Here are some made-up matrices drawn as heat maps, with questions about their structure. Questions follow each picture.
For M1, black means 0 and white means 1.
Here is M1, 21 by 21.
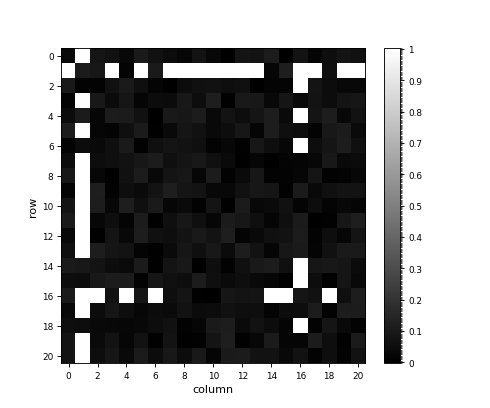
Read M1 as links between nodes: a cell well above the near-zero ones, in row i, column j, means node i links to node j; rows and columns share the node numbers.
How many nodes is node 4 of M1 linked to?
1
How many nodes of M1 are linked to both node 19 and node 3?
1
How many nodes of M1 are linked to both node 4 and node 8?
0
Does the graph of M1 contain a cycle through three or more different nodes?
no
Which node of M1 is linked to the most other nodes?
node 1
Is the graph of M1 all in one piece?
yes
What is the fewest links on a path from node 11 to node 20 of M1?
2
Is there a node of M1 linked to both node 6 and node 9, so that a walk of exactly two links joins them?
no
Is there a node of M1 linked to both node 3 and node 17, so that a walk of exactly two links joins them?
yes
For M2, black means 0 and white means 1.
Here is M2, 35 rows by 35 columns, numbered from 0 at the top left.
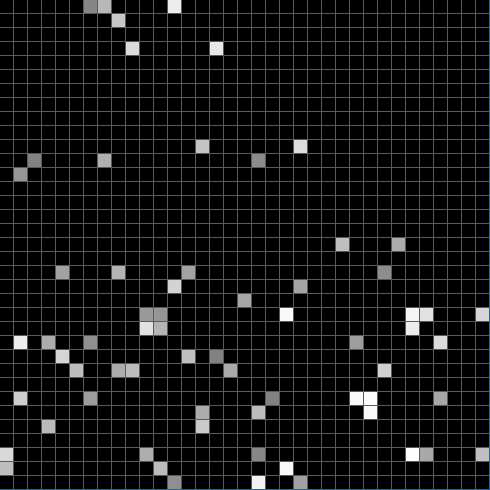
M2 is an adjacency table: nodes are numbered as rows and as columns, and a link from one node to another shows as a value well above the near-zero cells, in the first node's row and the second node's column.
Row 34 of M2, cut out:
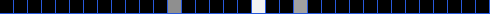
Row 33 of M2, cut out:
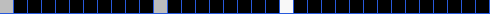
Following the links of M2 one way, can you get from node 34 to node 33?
no
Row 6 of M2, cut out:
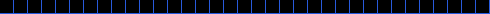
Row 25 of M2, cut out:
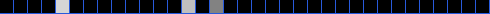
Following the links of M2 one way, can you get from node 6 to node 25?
no
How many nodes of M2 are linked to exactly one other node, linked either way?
3
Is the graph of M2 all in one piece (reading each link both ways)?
yes
